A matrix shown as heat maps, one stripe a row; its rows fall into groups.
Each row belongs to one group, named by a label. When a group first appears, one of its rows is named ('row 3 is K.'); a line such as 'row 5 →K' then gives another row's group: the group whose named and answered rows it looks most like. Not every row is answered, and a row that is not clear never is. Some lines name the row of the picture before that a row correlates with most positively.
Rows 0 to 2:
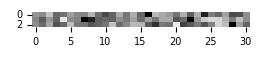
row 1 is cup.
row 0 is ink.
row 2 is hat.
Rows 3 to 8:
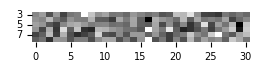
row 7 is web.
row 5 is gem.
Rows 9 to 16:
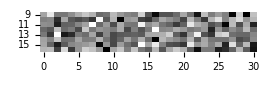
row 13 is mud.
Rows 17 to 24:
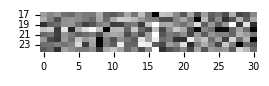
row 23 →hat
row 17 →ink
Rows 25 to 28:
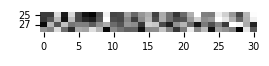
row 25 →web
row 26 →web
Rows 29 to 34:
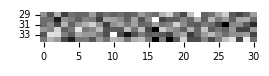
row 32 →ink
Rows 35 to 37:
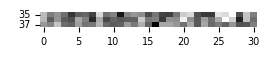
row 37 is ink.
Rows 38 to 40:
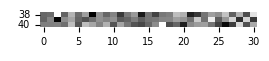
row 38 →cup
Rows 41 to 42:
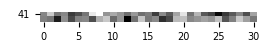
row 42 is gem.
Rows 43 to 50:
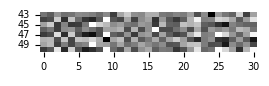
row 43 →mud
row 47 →web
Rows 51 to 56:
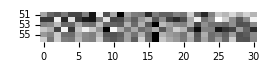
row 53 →ink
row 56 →ink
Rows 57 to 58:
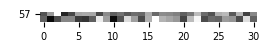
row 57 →mud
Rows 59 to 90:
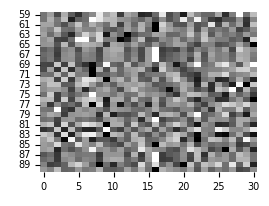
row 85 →ink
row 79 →mud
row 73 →mud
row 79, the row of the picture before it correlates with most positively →57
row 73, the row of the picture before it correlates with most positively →57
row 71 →cup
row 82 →web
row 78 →mud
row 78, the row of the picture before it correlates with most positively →57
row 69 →web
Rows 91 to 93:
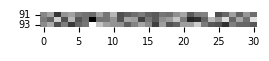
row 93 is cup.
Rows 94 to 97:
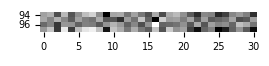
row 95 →ink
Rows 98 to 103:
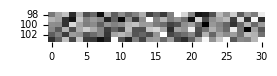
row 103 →web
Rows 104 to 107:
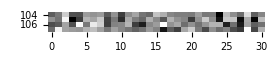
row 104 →mud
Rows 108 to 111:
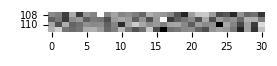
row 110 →mud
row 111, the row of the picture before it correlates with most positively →107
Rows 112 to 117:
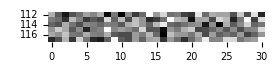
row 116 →ink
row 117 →web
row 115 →cup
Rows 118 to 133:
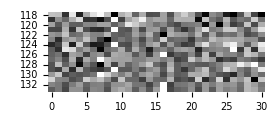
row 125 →cup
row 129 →web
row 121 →web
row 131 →gem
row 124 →web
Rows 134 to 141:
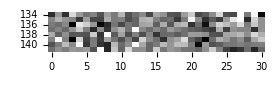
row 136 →cup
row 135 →hat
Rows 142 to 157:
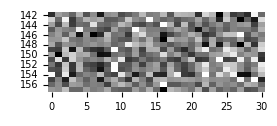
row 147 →ink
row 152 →web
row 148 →mud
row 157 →ink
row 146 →hat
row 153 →web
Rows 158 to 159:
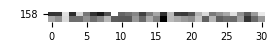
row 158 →web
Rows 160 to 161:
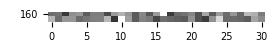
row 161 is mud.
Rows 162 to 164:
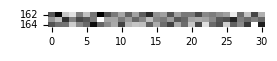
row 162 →cup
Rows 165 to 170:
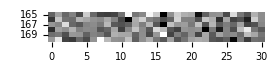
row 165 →hat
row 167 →ink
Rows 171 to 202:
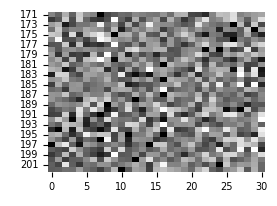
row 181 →ink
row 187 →ink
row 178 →mud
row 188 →gem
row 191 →web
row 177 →web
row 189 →hat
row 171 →cup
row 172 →web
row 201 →mud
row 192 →cup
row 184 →ink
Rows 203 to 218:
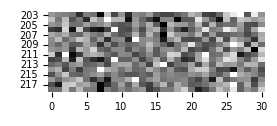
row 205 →ink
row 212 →web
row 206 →web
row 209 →hat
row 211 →mud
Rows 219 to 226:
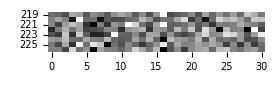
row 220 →cup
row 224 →ink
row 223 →web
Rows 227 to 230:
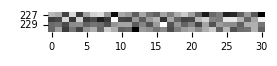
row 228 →web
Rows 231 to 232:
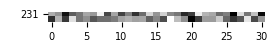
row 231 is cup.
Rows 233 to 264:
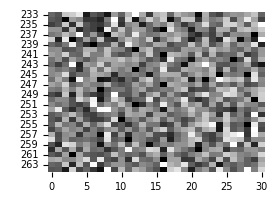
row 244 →gem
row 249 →web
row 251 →gem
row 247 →ink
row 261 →web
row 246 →cup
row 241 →ink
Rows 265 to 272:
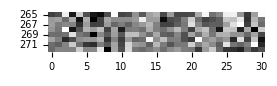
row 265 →web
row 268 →mud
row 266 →hat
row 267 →hat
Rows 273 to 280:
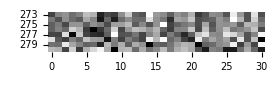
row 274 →hat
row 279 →cup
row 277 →web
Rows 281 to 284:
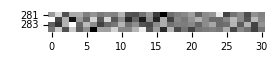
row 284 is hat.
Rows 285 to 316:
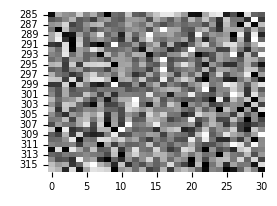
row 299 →web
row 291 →web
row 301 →hat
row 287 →mud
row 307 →hat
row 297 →gem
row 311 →hat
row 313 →mud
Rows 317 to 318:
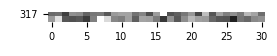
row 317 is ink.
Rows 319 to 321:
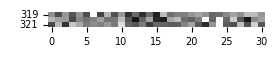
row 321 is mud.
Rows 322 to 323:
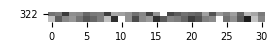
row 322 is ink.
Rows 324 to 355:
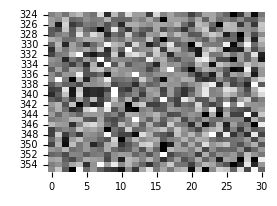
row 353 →mud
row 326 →mud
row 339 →web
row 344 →mud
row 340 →web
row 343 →gem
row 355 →cup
